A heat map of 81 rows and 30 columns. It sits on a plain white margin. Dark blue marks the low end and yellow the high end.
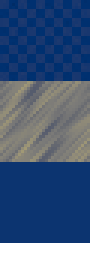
It is made of 3 by 1 panels. Panel 1,1: very low, checkered, faint in contrast. Panel 2,1: middling, slanting up to the right. Panel 3,1: very low, flat.
